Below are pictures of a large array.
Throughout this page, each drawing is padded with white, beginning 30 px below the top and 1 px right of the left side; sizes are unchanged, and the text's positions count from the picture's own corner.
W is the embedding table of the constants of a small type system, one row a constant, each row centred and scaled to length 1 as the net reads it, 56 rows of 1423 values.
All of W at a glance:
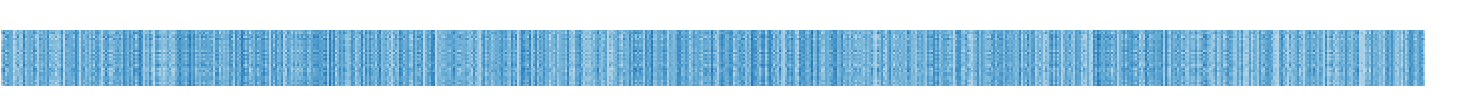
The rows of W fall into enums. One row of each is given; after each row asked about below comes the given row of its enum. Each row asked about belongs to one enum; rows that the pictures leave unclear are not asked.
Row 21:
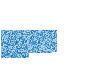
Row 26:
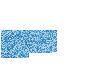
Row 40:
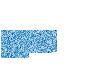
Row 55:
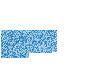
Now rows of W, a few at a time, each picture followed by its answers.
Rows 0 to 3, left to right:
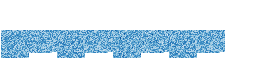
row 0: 26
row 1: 21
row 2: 40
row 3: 21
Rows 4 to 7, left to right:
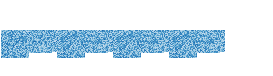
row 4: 55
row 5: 26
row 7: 26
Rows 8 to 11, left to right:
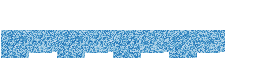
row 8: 55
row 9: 55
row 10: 21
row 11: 26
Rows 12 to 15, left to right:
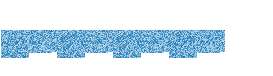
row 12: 21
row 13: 26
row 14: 26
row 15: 55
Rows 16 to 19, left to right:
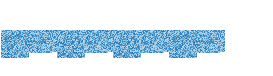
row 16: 26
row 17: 21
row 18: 21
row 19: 26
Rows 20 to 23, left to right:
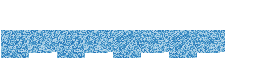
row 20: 21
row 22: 26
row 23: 26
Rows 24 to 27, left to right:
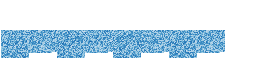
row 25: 55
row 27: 21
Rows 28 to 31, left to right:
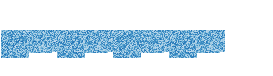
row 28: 55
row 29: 21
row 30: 26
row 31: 21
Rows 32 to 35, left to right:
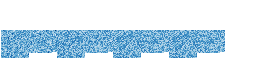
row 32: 40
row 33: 55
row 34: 26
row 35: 26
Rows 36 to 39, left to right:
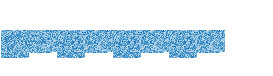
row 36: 26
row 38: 21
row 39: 21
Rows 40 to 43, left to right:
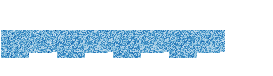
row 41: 21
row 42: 21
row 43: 55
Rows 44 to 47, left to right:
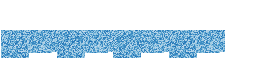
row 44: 21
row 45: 55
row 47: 21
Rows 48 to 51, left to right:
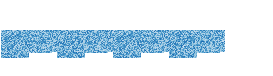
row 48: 26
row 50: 26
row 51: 55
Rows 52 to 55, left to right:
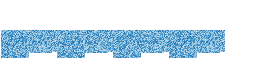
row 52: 55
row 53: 21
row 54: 26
